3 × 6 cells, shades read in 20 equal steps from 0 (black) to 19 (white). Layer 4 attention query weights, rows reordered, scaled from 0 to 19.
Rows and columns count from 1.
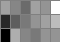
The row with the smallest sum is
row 3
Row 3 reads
0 13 10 9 11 11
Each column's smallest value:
0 7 8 9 11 11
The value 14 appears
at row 2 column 6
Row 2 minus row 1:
-9 -3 1 -1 1 -5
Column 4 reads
12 11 9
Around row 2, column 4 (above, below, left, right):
12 9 9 12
